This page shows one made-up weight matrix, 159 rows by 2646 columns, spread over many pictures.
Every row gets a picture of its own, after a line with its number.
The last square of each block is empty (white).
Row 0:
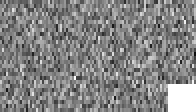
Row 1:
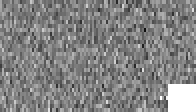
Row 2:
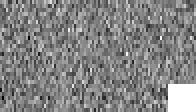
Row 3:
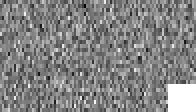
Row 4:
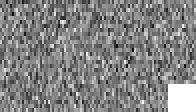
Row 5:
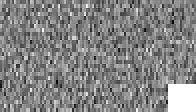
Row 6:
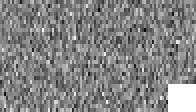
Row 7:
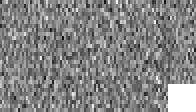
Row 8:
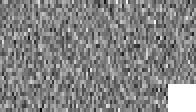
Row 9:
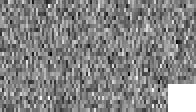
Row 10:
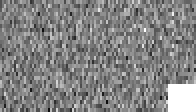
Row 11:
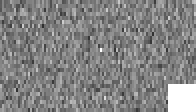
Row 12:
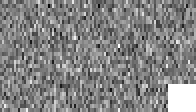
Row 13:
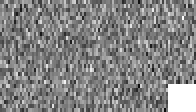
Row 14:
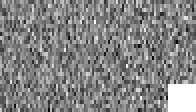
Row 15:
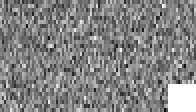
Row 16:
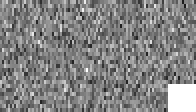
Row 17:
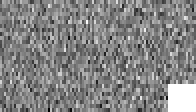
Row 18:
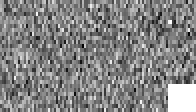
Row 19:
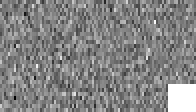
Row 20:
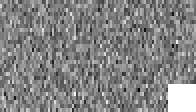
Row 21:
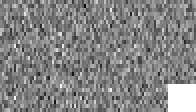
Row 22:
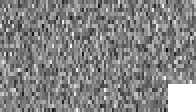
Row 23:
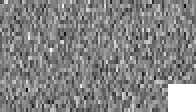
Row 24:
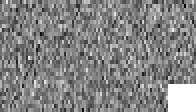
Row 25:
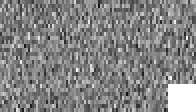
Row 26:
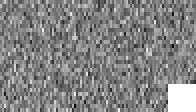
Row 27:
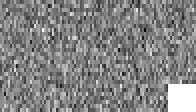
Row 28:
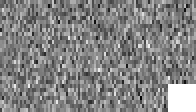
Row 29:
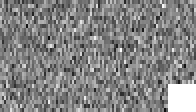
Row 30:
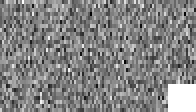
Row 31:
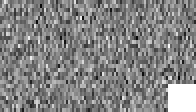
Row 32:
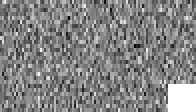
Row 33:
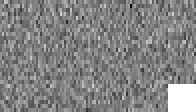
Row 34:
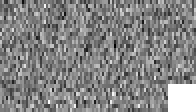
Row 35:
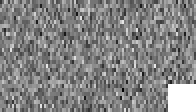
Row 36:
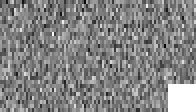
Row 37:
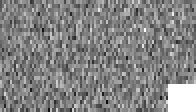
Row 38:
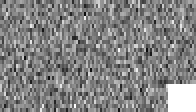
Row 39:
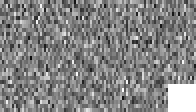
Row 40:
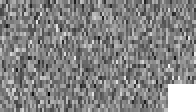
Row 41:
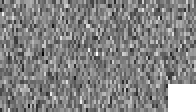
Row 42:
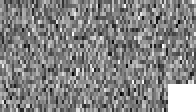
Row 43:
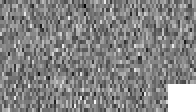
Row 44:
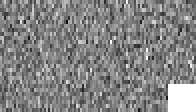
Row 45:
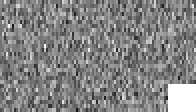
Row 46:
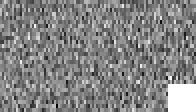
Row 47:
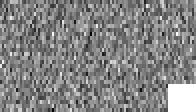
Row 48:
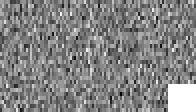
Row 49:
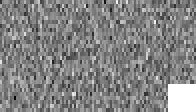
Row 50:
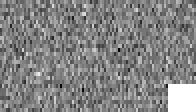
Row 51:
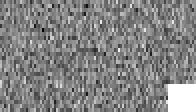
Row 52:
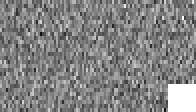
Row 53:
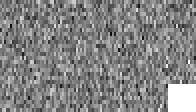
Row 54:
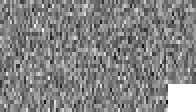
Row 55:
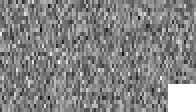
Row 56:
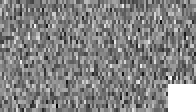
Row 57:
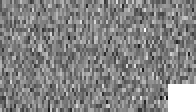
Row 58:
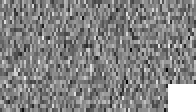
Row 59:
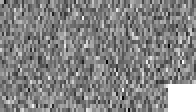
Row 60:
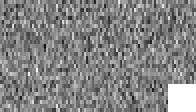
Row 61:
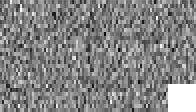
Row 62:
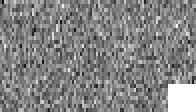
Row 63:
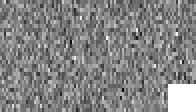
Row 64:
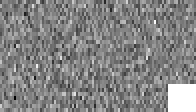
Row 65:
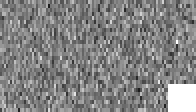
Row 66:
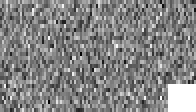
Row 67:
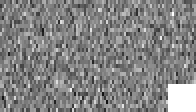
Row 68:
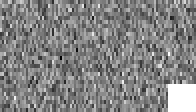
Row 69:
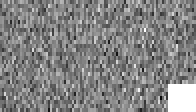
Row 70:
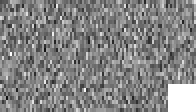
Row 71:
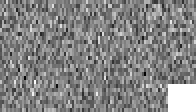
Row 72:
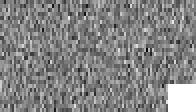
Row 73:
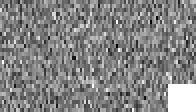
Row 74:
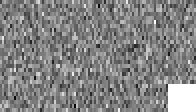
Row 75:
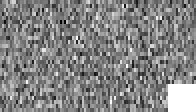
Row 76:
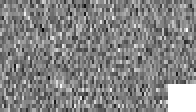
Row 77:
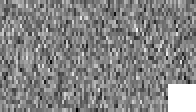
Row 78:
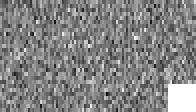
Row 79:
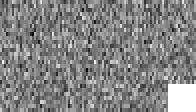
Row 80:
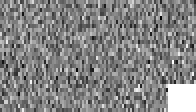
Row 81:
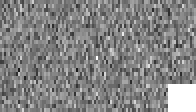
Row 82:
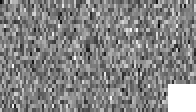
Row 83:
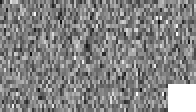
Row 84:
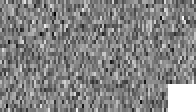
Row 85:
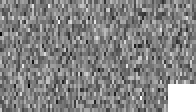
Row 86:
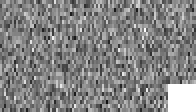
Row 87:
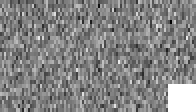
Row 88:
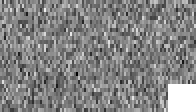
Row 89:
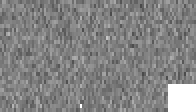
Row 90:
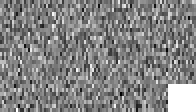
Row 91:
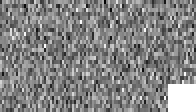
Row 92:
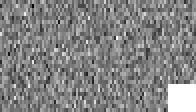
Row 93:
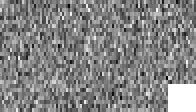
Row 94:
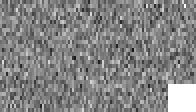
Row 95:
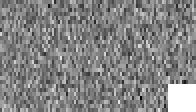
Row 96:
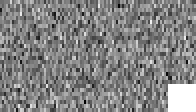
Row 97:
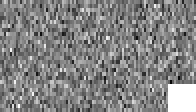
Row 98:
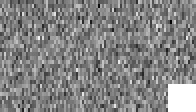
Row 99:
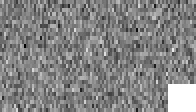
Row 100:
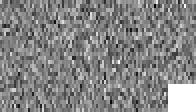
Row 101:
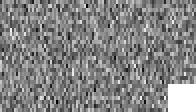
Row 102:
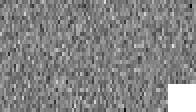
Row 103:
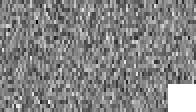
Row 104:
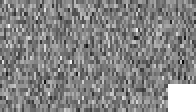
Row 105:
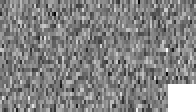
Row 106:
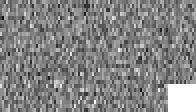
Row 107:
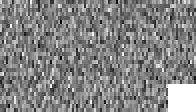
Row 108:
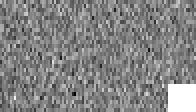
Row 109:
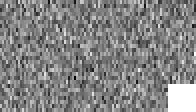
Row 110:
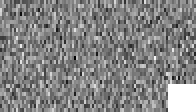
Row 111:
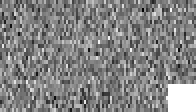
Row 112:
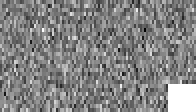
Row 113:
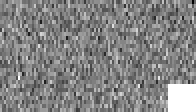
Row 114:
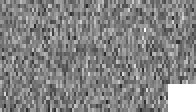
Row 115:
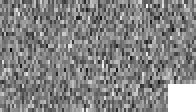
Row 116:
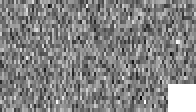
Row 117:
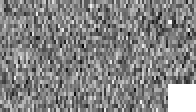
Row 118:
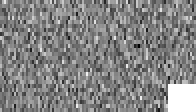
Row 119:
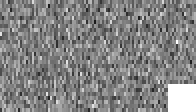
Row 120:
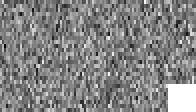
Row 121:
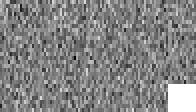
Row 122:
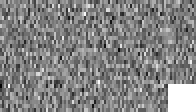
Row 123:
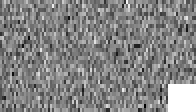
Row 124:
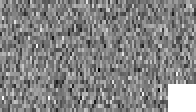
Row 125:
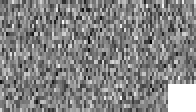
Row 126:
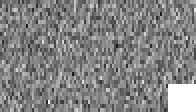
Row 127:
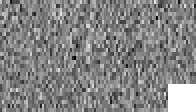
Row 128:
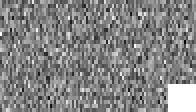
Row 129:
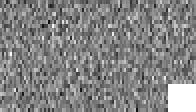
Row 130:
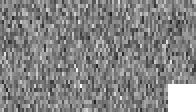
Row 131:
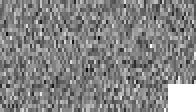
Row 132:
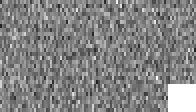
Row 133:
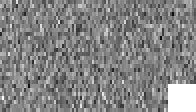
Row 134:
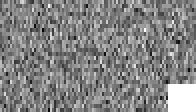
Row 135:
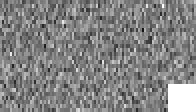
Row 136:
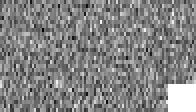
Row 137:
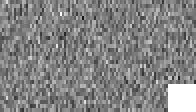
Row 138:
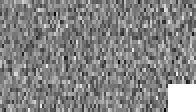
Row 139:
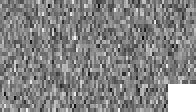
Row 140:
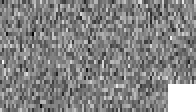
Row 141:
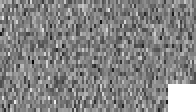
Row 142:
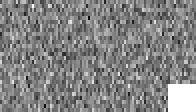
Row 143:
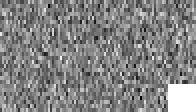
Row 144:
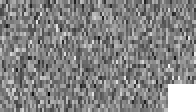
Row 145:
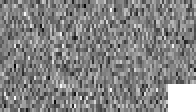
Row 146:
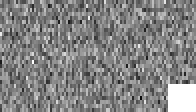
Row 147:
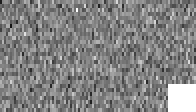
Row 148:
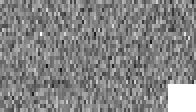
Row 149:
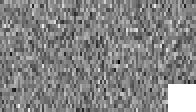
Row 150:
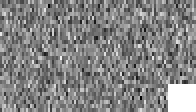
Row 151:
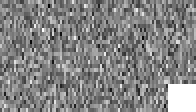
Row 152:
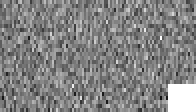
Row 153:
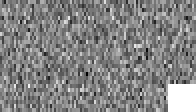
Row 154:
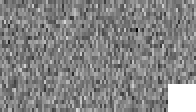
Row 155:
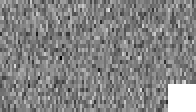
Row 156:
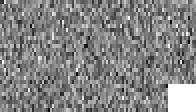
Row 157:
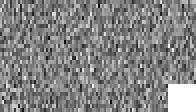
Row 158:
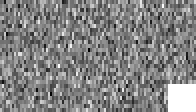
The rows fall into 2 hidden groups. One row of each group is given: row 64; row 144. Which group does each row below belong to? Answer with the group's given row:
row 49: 64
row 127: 144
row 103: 144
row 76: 64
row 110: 144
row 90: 144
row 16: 144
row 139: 64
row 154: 144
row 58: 144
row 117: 144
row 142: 64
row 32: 64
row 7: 64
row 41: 144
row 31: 144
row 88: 144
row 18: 144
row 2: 64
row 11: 144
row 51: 64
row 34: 144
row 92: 64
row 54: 64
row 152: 64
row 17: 64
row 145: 64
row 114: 64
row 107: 64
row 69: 64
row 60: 144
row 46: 144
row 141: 64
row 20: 64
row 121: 144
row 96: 144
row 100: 144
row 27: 64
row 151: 64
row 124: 64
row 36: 144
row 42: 144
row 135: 144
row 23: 144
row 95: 64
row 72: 64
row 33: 144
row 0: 144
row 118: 64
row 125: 144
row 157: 144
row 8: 64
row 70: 144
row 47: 144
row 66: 144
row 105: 144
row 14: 64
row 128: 64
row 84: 144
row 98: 144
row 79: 144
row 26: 64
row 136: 64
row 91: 64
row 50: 64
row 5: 64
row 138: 144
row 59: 144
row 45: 144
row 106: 64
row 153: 64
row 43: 64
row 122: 64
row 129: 144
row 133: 64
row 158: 144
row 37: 64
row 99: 144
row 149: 144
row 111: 144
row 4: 144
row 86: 64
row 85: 64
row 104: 144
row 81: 144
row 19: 64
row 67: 64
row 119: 64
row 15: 144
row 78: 144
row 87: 144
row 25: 144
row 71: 144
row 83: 144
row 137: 144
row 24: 144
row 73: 144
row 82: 144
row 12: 64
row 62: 144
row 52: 144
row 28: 64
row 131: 144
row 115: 144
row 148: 144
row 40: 144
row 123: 64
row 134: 64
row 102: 64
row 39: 144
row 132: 64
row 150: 64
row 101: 64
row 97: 144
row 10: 64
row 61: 144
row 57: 64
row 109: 144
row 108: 64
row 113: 144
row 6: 64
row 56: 144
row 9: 64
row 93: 144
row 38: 64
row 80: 144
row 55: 64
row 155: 64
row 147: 64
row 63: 144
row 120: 144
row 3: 64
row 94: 144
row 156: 144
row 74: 64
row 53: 64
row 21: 64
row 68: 64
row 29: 144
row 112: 64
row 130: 144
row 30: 144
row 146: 64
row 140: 144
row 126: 144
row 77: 144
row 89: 144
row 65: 64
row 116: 64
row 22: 144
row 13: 144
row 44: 64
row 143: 64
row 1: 64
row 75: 144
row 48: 144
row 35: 144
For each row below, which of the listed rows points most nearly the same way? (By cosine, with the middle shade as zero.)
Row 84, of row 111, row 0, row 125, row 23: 0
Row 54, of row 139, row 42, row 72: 139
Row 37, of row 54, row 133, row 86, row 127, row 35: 86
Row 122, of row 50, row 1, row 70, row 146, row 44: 50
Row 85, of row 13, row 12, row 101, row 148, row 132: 101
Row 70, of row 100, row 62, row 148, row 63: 62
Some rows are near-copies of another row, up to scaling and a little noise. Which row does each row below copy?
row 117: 18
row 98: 87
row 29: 15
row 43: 3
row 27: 112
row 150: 143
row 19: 64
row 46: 56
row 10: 37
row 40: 144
